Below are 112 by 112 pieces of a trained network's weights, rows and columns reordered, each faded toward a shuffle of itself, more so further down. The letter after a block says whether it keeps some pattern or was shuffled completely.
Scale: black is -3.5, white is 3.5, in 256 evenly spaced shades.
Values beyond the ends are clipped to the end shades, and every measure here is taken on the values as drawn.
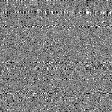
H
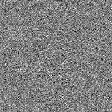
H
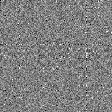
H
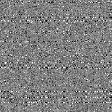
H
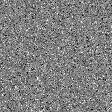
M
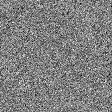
M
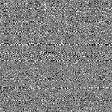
H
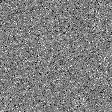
M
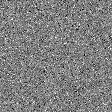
M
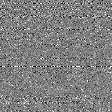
H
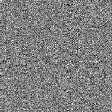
H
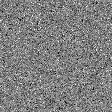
M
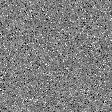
M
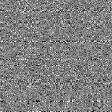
H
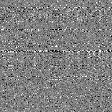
H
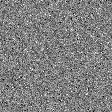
M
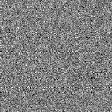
H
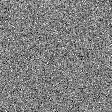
M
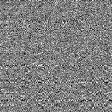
H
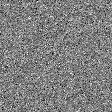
M
